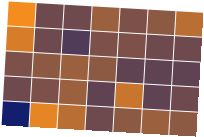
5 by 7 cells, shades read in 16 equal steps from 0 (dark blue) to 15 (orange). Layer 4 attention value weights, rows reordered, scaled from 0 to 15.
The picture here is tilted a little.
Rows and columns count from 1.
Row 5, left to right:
0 14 11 6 8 9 8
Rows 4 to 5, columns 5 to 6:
12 5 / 8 9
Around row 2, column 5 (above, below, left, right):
7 5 7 6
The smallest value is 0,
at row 5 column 1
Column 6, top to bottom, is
8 6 5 5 9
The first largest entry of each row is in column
1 1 3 5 2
